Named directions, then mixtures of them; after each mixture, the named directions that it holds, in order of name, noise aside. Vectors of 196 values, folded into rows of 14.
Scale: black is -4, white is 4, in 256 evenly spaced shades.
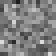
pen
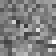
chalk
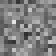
chalk, pen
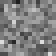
pen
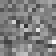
chalk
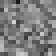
chalk, pen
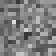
chalk, pen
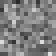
pen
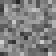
pen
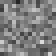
pen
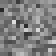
chalk, pen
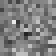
chalk, pen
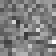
chalk
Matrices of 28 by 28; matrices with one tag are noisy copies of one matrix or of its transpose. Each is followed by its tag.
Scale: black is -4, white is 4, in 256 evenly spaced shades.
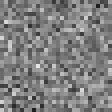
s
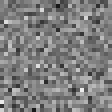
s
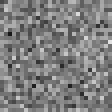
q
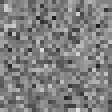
q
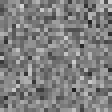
s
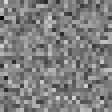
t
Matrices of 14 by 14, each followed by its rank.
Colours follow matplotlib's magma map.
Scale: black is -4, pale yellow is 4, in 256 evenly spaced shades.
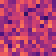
full rank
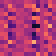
two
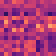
three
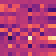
two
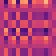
one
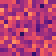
full rank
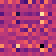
two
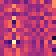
three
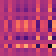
one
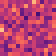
full rank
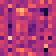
three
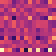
two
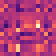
three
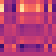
one
